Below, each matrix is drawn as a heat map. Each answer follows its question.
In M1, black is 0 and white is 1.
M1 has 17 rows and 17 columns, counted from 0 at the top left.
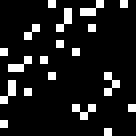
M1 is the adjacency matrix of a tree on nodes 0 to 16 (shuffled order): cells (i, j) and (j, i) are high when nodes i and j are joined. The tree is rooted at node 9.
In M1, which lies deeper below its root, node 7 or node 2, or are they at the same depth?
node 2
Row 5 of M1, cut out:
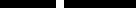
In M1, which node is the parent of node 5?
7
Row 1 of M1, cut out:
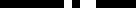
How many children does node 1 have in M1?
2
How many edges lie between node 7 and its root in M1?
4
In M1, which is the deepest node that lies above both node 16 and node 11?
13
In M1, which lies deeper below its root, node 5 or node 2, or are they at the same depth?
the same depth
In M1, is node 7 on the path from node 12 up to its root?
no
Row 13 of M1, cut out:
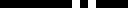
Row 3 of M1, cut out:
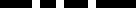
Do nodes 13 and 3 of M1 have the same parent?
no
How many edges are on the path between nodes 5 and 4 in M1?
3
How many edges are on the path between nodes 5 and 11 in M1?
3
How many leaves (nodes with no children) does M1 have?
7
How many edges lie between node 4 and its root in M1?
4
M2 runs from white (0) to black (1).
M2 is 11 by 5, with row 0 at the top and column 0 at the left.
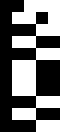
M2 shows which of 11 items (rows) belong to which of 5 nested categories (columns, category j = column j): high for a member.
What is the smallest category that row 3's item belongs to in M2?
4
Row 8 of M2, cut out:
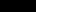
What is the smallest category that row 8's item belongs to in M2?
2
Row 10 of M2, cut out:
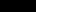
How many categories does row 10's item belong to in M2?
3
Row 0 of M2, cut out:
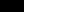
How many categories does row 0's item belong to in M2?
2
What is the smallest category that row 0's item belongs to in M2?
1
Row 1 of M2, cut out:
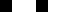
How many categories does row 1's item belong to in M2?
2
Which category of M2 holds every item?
0
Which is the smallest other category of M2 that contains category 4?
3
